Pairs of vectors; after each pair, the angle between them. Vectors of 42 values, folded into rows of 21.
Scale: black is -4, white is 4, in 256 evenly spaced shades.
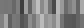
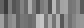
orthogonal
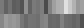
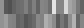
partly aligned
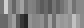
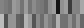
orthogonal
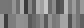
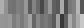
partly opposed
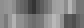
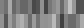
partly aligned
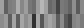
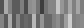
nearly opposite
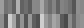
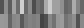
partly opposed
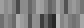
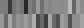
orthogonal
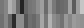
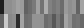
orthogonal
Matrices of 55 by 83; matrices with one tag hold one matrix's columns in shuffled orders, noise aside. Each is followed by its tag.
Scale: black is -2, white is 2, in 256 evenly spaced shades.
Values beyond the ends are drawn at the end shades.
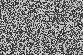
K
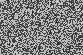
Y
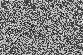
Y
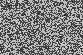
Y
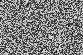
Y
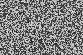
K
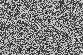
Y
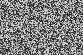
K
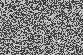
Y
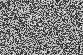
Y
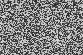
Y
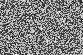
Y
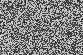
Y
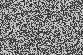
K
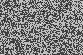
K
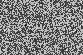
K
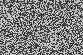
Y
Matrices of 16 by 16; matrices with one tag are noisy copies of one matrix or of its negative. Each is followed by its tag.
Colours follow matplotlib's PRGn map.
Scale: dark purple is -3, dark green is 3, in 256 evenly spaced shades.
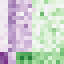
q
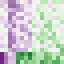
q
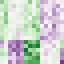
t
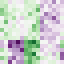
t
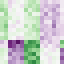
t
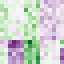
t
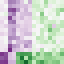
q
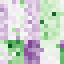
t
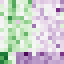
q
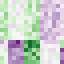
t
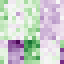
t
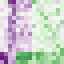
q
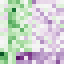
q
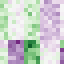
t
